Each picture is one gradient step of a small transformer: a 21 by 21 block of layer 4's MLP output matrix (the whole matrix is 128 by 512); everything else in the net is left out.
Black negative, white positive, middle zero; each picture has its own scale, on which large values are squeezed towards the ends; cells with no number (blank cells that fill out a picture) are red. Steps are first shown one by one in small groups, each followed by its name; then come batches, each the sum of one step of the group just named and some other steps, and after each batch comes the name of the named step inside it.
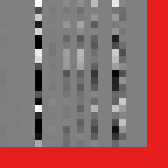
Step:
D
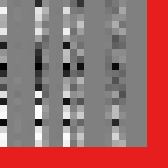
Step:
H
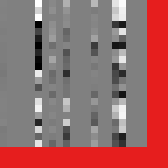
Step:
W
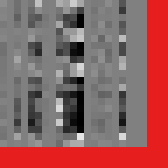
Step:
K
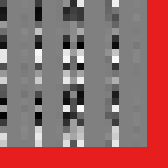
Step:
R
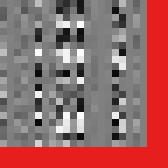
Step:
D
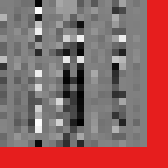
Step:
K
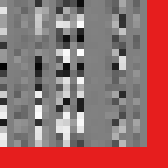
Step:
H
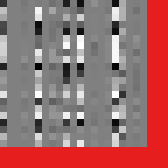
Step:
W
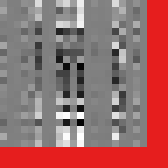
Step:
W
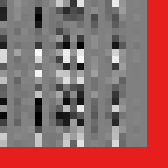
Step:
R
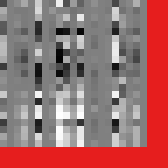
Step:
D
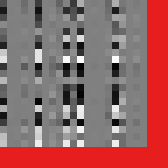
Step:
R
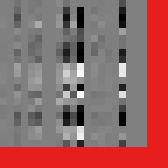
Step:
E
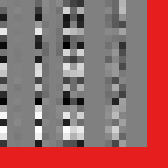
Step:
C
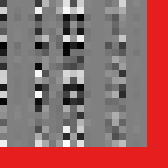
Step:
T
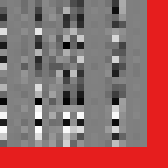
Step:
C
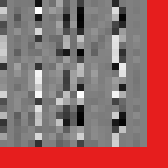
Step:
E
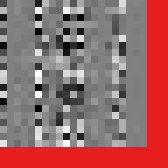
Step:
T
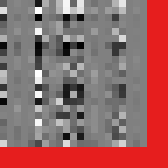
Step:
T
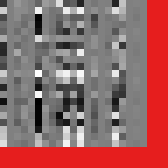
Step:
T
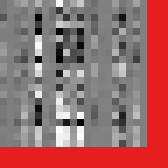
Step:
E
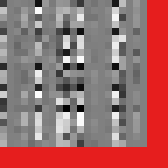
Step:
T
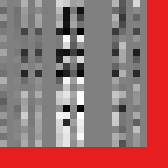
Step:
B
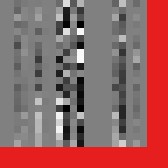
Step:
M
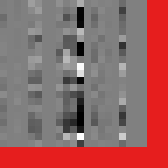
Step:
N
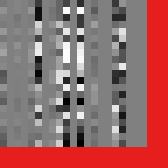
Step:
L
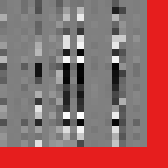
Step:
L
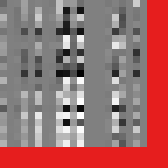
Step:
B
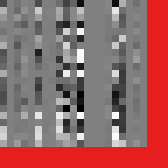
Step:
M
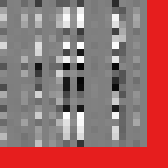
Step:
L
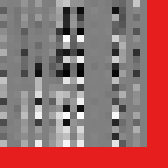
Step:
B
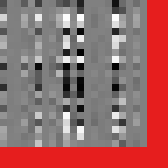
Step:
N
